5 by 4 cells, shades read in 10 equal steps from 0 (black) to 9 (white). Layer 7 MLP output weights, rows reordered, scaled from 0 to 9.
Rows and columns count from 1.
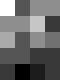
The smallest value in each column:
2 0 1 2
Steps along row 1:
down up same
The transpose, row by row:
9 5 6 3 2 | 3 5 3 3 0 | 5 7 5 2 1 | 5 2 4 2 2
